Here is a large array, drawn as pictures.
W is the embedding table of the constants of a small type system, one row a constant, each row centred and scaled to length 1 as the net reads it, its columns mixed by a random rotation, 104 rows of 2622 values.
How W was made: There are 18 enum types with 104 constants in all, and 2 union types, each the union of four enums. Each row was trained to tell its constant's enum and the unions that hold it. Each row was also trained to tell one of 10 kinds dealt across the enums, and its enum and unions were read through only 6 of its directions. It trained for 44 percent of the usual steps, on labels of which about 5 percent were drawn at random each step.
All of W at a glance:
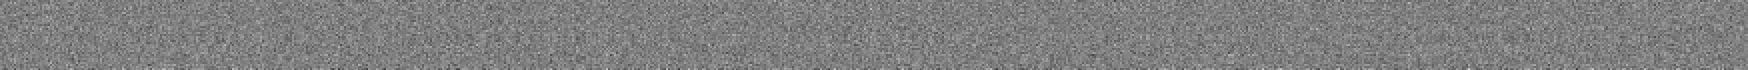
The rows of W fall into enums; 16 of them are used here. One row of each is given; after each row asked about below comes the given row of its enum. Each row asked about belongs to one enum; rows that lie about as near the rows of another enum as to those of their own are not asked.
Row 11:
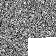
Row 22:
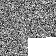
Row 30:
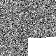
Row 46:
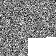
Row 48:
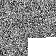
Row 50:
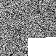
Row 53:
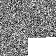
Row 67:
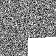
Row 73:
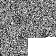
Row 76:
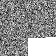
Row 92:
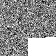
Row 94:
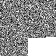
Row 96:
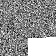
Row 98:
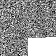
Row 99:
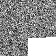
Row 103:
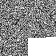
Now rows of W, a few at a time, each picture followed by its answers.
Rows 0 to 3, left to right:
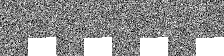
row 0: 48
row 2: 73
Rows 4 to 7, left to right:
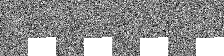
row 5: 99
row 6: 103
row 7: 96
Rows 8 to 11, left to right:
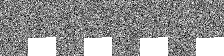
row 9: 22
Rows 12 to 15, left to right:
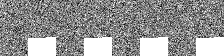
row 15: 22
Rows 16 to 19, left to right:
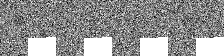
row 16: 73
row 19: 73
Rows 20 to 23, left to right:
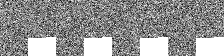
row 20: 96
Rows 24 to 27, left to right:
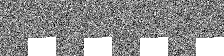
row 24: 96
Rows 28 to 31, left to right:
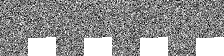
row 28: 46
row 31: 103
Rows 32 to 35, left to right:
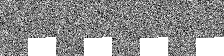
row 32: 22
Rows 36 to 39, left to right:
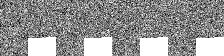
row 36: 48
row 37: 76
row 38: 99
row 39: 30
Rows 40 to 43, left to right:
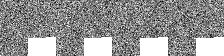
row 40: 94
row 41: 98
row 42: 98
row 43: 73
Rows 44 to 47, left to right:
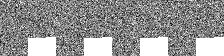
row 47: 94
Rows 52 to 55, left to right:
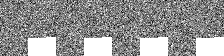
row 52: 22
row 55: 96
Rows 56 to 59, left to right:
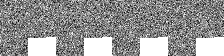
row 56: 103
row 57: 103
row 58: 94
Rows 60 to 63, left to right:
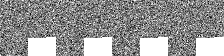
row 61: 30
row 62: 99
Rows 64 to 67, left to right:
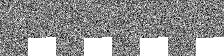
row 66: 67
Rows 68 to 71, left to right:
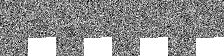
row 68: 48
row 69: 76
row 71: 50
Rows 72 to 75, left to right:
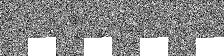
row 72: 22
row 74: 46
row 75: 67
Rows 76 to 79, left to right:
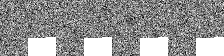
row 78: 73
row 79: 103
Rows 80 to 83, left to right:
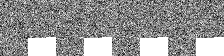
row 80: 11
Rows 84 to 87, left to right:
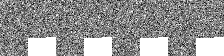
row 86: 11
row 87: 99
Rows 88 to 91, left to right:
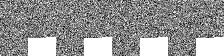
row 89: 96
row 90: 67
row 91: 30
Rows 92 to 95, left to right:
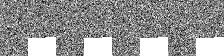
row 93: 30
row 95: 99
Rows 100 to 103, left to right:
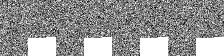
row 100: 67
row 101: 76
